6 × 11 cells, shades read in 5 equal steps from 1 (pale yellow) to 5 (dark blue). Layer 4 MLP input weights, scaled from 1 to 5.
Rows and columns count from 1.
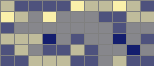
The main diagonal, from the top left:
2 2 3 5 4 4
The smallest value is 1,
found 4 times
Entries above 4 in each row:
0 0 0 2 1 0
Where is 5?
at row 4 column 4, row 4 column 9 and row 5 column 10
